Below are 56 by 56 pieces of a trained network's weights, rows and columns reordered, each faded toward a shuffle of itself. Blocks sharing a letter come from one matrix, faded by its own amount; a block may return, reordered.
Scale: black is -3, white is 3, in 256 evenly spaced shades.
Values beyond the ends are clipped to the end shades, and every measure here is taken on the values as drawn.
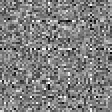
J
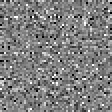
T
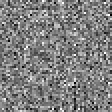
J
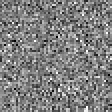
J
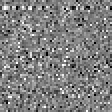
T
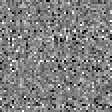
T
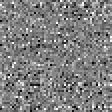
T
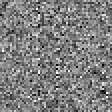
J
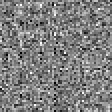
J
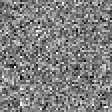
J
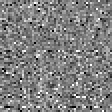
T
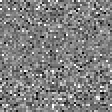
T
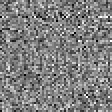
J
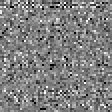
T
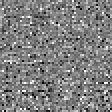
T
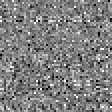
T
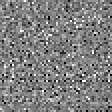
T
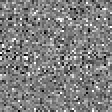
T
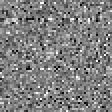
T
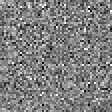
J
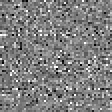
T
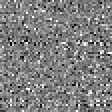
T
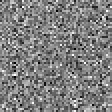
J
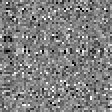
T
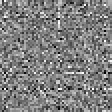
J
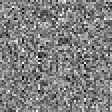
J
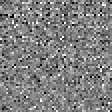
T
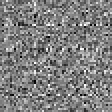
J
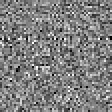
J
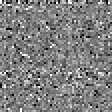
T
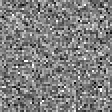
J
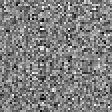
J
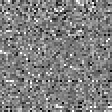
T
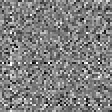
J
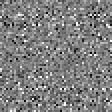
T
